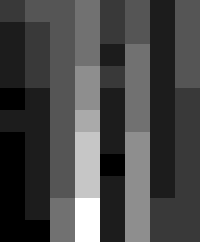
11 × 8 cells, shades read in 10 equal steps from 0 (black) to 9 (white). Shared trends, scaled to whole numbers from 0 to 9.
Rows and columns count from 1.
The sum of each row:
21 19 19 21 17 19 20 19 20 24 23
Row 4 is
1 2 3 5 2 4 1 3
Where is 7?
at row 7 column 4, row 8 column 4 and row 9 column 4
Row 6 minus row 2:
0 -1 0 2 -1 1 0 -1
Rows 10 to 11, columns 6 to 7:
5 2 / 5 2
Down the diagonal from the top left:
2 2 3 5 1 4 1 2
